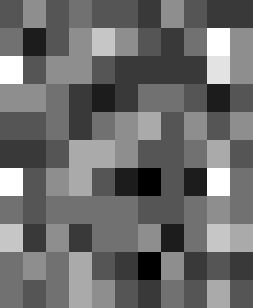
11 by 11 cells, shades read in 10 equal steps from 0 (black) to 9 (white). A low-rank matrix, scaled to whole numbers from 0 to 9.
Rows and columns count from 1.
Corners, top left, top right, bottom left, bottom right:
3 2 4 3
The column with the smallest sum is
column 7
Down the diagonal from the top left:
3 1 5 2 4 5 0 3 4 3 3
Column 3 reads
3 3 5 4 4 3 5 4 5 4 4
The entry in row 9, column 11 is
6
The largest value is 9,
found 4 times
